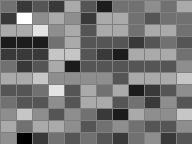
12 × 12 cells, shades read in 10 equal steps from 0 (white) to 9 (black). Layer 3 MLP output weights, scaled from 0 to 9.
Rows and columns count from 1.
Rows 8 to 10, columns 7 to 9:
5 3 8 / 3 6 5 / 7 8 3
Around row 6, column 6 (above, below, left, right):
6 4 8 6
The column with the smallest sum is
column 4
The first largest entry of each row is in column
7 1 6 1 8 5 8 9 10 8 6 2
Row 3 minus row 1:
-2 -4 -5 -3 0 0 -5 -2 0 -1 -2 2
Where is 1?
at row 3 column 3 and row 8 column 4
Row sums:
64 52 42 74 60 69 41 60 61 53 54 71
